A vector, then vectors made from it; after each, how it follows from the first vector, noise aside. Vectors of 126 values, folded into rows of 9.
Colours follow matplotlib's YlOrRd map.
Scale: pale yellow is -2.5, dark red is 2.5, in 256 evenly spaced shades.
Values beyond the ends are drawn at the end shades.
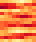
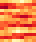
copied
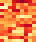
sign-scrambled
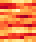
copied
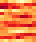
copied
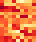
sign-scrambled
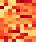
sign-scrambled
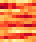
copied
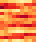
copied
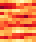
copied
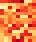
sign-scrambled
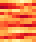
copied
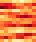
copied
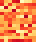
sign-scrambled
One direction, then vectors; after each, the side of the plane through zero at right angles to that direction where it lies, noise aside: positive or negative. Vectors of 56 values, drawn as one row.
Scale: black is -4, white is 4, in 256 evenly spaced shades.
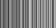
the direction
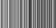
negative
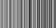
negative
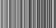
negative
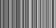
positive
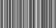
negative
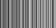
positive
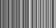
positive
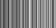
positive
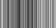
positive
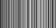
positive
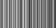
negative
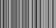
positive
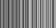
positive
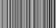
negative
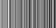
negative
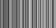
positive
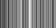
positive
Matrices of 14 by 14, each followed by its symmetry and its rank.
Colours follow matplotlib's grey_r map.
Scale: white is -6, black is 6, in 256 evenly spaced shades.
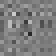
neither, rank three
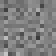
neither, rank three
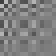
symmetric, rank one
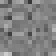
neither, rank three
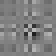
symmetric, rank one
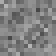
symmetric, full rank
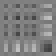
symmetric, rank one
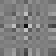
symmetric, rank one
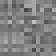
neither, rank three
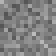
symmetric, full rank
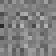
neither, rank three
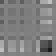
symmetric, rank one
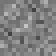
symmetric, full rank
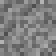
symmetric, full rank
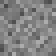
symmetric, full rank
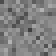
symmetric, full rank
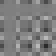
symmetric, rank one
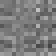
neither, rank three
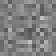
neither, rank three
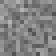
symmetric, full rank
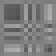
symmetric, rank one
